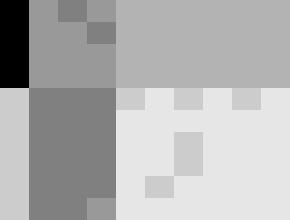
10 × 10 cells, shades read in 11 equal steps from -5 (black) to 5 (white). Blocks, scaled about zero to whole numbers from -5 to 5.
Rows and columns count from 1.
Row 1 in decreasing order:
2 2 2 2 2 2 1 1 0 -5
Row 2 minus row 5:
-8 1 1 0 -1 -2 -1 -2 -1 -2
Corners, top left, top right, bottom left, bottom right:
-5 2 3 4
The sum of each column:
-2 4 3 4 31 31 29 32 31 32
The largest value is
4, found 30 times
